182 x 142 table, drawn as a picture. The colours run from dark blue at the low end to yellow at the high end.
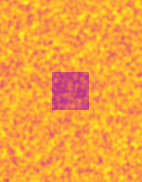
Slope: none. Odd patch: lower, in the centre. Stripes: none. Average level on the scale: 80%. Histogram: skewed, a long tail of low values. Ninth with the lowest average: centre.
